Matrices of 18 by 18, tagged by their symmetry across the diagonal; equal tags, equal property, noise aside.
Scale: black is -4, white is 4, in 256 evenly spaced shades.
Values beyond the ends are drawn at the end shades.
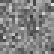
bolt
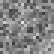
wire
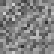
wire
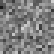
bolt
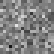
bolt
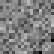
wire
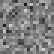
wire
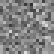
bolt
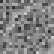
wire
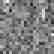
bolt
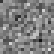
wire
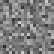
bolt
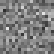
bolt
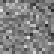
bolt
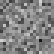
wire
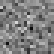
bolt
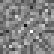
wire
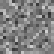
wire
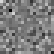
wire
